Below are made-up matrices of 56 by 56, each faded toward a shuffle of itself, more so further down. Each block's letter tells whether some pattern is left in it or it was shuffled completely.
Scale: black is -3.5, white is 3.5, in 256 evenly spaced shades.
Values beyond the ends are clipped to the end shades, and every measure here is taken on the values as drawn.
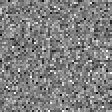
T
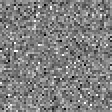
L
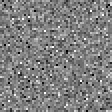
L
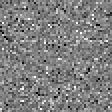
T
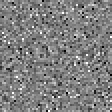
T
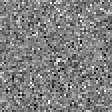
L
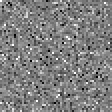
L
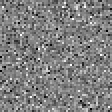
L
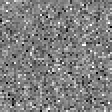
L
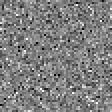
T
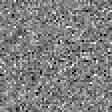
T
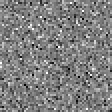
L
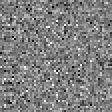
T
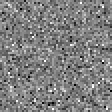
L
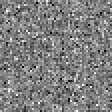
T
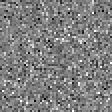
T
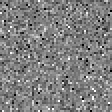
L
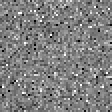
L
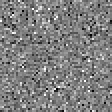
T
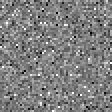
T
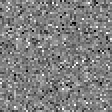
T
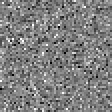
T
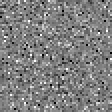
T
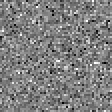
T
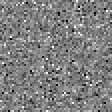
T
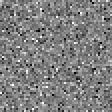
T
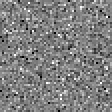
L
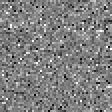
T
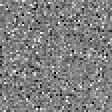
L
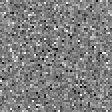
L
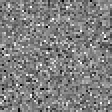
L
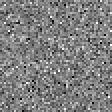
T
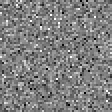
L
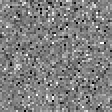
L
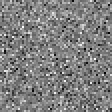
L
